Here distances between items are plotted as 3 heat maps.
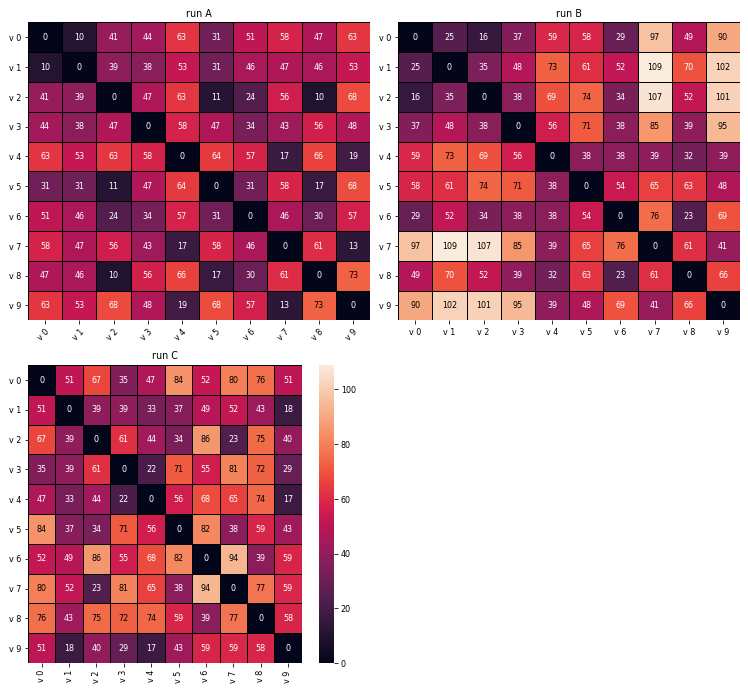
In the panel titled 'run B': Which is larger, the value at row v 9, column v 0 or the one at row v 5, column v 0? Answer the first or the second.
the first
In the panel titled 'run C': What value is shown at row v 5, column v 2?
34
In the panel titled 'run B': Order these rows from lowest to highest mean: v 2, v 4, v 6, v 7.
v 6, v 4, v 2, v 7
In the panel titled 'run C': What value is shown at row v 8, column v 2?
75
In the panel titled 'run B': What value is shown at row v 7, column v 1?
109
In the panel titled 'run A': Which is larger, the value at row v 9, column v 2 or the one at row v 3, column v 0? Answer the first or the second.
the first
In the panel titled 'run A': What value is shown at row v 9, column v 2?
68
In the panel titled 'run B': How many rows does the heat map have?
10
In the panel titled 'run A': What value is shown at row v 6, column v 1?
46
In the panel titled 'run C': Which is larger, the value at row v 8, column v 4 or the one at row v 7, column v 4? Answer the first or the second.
the first
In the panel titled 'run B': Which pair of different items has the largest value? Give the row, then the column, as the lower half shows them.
v 7, v 1
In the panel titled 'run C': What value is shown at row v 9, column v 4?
17
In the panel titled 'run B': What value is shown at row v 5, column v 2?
74
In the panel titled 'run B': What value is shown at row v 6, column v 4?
38
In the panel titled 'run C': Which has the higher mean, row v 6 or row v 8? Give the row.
v 6
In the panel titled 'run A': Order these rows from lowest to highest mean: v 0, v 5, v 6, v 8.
v 5, v 6, v 8, v 0
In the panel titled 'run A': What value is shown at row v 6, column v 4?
57
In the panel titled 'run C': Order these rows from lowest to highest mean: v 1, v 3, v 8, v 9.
v 1, v 9, v 3, v 8
